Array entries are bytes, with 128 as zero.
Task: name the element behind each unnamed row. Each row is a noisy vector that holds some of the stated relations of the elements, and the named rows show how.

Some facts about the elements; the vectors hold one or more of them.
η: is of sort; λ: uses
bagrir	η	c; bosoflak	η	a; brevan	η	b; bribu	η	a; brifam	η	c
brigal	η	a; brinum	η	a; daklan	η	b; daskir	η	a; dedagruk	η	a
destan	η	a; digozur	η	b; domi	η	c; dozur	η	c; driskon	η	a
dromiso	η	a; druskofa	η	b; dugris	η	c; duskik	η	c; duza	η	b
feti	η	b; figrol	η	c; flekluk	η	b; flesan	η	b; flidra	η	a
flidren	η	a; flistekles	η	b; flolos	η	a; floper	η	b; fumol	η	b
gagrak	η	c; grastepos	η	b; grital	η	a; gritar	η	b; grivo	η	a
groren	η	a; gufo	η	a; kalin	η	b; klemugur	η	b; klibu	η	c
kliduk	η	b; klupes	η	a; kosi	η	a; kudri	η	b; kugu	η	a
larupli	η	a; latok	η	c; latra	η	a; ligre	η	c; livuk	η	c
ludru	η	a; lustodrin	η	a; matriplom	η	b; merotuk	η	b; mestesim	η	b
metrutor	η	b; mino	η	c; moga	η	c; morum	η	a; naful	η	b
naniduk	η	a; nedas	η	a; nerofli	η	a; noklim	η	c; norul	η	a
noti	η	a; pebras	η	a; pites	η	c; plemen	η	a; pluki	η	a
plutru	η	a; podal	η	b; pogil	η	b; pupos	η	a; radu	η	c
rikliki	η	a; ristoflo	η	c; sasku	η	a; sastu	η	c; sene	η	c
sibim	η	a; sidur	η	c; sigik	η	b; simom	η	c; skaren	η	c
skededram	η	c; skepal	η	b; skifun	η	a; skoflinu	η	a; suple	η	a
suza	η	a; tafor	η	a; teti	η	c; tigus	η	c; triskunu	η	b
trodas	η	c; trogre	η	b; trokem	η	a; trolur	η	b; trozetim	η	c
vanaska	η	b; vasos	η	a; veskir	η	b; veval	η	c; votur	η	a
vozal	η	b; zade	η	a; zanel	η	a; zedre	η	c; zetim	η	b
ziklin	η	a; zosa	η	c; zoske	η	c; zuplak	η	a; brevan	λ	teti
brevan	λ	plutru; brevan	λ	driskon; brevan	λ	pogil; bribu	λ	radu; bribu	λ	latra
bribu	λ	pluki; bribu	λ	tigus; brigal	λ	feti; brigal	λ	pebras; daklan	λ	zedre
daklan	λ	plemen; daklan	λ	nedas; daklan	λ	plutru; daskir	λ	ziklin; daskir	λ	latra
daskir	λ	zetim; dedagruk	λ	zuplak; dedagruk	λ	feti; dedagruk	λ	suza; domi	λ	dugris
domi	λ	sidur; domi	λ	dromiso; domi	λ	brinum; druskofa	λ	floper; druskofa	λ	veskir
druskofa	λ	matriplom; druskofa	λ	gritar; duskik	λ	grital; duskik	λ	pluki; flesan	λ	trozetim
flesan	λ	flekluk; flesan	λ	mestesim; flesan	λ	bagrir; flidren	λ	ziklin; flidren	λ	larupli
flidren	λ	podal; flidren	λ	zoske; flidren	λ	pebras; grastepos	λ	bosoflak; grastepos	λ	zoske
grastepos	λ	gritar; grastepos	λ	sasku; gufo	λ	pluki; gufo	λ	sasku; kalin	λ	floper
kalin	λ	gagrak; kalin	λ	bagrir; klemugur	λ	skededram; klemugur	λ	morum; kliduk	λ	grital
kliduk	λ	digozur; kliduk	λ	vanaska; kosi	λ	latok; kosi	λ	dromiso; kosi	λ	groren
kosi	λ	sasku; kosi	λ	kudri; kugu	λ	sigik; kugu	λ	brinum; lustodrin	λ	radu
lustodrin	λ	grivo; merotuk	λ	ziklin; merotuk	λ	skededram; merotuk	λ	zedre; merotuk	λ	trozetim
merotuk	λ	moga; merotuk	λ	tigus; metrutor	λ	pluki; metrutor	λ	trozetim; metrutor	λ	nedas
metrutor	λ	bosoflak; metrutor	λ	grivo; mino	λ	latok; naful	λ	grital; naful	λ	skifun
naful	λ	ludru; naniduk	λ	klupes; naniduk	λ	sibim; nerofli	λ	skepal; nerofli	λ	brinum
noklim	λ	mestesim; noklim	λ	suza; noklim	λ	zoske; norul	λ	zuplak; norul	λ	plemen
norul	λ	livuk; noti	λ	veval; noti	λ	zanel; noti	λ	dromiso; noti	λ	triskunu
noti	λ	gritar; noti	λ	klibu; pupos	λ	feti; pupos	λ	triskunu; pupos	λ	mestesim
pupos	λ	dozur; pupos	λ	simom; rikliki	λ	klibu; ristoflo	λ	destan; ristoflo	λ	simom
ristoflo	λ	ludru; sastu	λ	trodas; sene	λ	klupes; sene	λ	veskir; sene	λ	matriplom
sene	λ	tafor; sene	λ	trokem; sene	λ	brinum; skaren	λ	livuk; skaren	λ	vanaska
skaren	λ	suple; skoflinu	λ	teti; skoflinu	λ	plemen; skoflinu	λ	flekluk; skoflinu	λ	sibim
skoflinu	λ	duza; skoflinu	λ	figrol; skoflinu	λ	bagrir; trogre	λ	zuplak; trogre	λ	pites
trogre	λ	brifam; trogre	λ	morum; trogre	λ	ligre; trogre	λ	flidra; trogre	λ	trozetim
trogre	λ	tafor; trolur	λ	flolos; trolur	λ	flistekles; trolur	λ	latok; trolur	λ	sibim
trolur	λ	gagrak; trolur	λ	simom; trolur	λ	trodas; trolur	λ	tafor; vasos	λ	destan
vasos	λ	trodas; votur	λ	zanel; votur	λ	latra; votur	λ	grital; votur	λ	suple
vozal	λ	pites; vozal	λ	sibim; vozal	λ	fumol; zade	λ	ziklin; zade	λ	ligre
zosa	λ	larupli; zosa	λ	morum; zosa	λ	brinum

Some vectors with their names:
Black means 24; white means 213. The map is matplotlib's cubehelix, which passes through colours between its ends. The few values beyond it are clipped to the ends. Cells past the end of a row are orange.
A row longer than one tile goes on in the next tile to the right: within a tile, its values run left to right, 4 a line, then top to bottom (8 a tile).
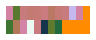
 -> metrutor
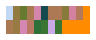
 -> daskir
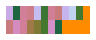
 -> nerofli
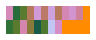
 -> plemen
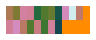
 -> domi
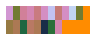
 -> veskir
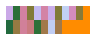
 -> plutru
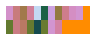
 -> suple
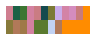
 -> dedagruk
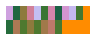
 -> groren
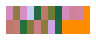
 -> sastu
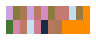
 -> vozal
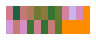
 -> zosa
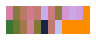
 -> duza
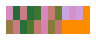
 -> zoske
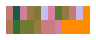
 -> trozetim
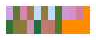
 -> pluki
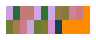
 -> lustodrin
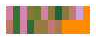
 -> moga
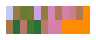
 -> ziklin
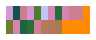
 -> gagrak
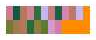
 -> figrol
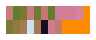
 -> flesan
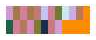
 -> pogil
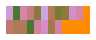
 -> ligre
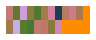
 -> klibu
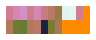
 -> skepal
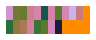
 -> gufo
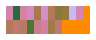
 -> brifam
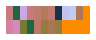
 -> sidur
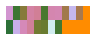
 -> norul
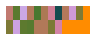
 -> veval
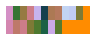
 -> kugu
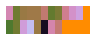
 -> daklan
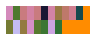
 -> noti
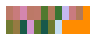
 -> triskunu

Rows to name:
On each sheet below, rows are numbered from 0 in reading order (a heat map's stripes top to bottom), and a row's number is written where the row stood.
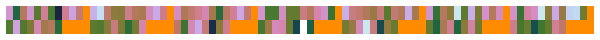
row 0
mino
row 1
zetim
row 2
klemugur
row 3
skoflinu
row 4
merotuk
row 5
grivo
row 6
brinum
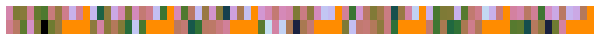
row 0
druskofa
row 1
naniduk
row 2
trodas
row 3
kliduk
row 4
duskik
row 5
larupli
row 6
floper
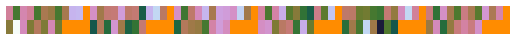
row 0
skaren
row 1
kudri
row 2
zuplak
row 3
ristoflo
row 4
grastepos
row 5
dozur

